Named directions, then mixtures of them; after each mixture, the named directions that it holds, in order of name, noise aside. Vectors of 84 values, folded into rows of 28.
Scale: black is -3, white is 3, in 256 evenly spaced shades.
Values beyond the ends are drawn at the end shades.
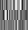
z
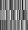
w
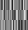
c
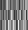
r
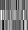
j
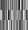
c, j, r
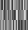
c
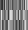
c, j, r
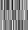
c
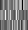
c, w, z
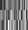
j, r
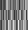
r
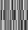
c, j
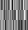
c
